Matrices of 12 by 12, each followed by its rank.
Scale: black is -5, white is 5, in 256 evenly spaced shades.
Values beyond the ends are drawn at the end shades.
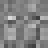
two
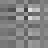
one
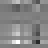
one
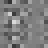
two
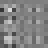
two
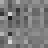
two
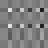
one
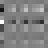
one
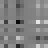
one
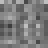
two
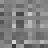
two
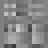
two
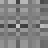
one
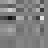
one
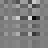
one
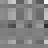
one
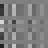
one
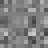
two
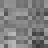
two
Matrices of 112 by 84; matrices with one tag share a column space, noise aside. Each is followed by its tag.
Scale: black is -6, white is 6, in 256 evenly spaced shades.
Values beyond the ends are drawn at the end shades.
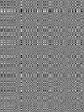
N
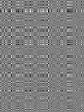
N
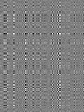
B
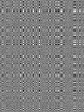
N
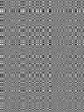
N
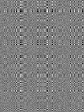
N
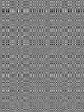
N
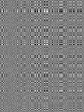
N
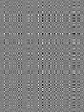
B
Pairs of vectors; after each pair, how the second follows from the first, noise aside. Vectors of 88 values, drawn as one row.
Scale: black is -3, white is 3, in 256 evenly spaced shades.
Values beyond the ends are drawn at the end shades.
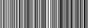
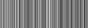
shrunk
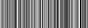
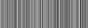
shrunk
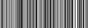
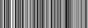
reversed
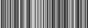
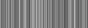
shrunk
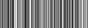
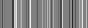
partly zeroed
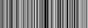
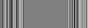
partly zeroed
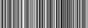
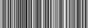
reversed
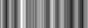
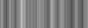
shrunk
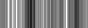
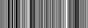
sign-scrambled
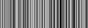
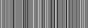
partly zeroed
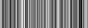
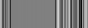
partly zeroed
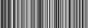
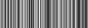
reversed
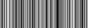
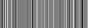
partly zeroed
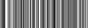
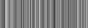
shrunk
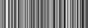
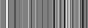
partly zeroed
